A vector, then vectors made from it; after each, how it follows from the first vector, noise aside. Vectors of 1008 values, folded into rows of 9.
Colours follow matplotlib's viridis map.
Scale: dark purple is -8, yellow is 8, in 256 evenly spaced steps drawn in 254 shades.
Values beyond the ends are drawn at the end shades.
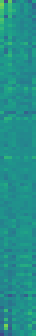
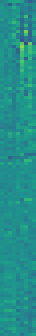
wrapped around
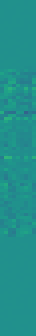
partly zeroed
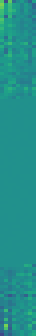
partly zeroed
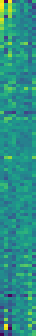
scaled up
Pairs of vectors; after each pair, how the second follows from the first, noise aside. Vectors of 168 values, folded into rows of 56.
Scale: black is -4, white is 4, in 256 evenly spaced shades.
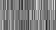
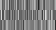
shuffled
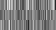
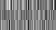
sign-scrambled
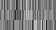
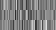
sign-scrambled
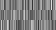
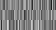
sign-scrambled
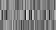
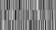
shuffled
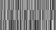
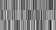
sign-scrambled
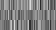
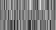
sign-scrambled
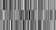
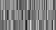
shuffled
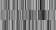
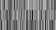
shuffled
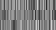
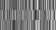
sign-scrambled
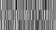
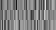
sign-scrambled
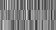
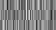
sign-scrambled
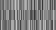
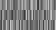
shuffled
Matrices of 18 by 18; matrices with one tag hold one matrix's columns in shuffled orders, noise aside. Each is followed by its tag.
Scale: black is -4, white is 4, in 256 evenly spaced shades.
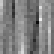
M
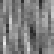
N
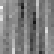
M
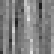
M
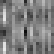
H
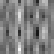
H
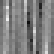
M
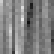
M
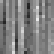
M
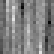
M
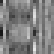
H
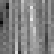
M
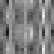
H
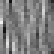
N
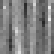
M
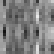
H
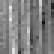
M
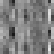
H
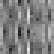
H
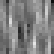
N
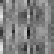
H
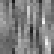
N
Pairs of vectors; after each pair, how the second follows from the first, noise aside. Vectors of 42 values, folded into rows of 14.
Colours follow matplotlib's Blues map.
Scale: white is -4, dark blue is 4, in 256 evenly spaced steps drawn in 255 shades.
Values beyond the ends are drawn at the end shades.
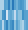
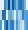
scaled up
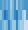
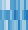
wrapped around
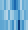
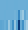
partly zeroed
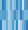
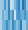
wrapped around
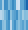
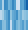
copied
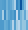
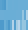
partly zeroed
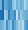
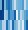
scaled up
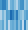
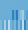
partly zeroed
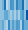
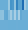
partly zeroed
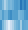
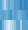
copied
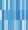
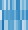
copied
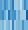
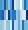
scaled up
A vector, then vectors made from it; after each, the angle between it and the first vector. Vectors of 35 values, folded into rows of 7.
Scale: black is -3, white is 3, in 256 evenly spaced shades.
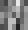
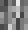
nearly parallel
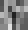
orthogonal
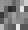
partly opposed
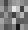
partly aligned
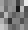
partly opposed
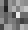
partly aligned
